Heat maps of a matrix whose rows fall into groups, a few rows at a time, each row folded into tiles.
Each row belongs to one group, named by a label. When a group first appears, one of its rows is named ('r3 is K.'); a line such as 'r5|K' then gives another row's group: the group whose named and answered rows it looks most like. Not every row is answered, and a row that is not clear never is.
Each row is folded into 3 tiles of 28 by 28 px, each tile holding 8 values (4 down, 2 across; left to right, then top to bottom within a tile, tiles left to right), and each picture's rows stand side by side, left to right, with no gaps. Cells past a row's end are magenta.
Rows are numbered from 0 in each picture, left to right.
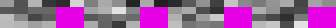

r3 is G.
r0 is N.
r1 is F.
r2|G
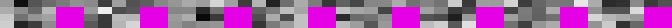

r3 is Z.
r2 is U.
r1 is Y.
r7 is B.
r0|B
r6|N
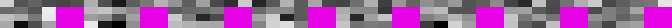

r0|B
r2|N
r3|U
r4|G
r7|N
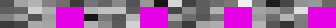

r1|F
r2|N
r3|B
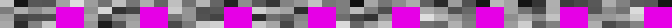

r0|N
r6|B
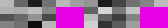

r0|F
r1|N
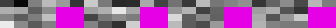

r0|B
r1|F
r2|G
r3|G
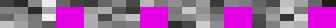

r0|B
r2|Y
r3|Z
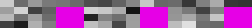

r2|B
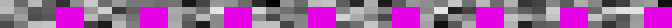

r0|Y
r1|Y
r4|Y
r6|B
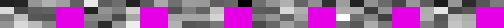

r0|U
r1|N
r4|Y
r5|Y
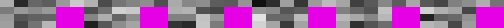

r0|N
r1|Z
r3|G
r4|B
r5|F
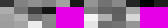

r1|B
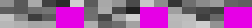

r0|N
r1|G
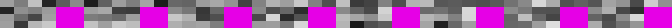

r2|U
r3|U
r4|B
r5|B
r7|G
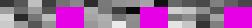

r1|U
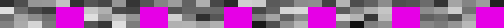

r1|Y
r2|N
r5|Z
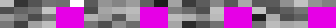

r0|N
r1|Z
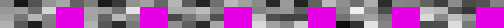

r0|B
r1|B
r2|F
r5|Y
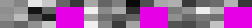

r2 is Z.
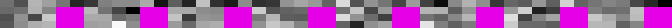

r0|Z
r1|U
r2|Y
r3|U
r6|G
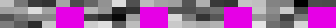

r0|F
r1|G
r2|N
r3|F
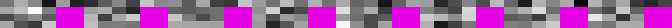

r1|G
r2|N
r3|G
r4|F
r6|Z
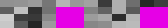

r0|G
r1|Z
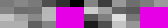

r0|B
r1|Y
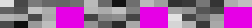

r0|Z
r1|F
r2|G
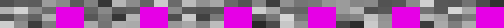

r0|F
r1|N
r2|U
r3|Y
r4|Y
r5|Z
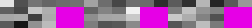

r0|Z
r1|B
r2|Y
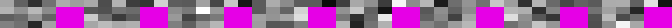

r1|N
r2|Z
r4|G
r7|U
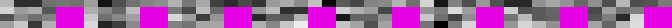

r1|B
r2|Z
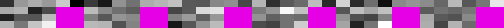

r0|U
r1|G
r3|Z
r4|N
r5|N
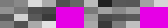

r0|U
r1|N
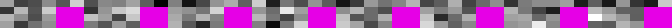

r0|N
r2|B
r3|Z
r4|G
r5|G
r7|Y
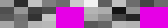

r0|N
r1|Y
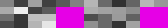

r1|F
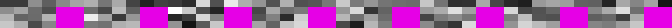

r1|Z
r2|G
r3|N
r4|Y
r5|F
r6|U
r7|Z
